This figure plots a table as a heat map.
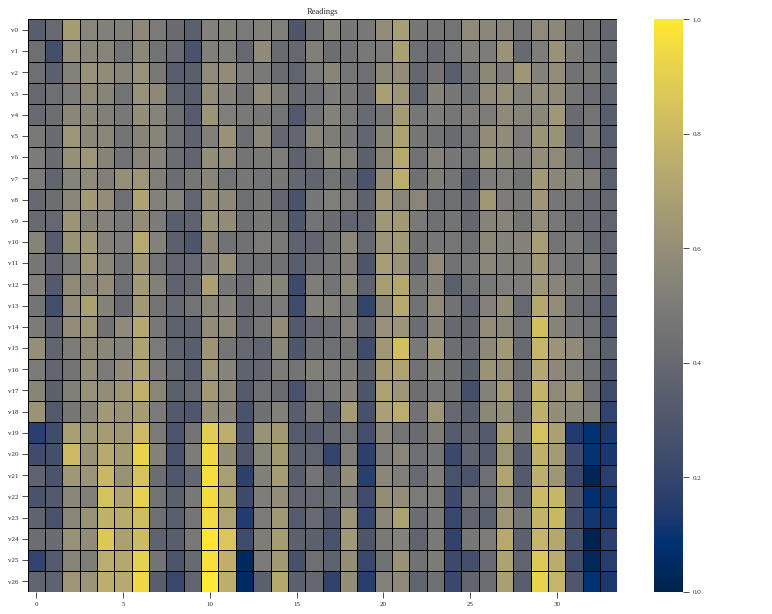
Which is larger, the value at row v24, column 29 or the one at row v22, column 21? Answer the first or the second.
the first
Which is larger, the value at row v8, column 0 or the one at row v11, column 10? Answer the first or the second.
the second
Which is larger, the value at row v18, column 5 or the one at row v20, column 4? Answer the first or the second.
the second
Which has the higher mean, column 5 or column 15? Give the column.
5
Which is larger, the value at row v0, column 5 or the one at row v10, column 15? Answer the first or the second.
the first
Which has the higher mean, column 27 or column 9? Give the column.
27
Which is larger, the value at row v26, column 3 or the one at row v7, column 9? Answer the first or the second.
the first
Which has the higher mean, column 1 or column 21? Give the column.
21
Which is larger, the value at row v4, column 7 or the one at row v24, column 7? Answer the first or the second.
the first
